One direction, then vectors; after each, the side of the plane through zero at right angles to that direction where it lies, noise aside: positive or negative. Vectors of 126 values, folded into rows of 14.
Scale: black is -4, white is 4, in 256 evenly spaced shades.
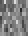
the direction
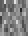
positive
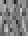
negative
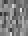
negative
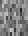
positive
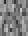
negative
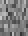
negative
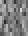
negative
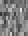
negative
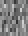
negative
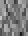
negative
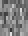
negative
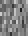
positive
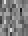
positive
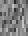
negative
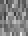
positive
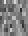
positive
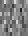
positive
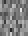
negative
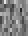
positive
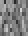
negative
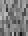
negative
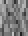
negative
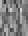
negative
